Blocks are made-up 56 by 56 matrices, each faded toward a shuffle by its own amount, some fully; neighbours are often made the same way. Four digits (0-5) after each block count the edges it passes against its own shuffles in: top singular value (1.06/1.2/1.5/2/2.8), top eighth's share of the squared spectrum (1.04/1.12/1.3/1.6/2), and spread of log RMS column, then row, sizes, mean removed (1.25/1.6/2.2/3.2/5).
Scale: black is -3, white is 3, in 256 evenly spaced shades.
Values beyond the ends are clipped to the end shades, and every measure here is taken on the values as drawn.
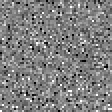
1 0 0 0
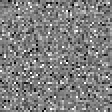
3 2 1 1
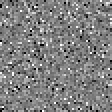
0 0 0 0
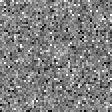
1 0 0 0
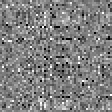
4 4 2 2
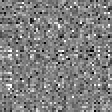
4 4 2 2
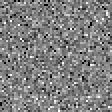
2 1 0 0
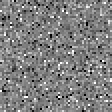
0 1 0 0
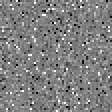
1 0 0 0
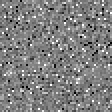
0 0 0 0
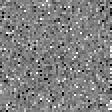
1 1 1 0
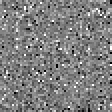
1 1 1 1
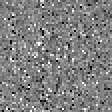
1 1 1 0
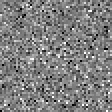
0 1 0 1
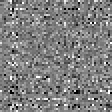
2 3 3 3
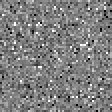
1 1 0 1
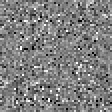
1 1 2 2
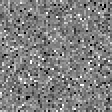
0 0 0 0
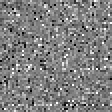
1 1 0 1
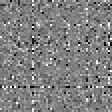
2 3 2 2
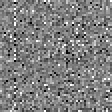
2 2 2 1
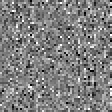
1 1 3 0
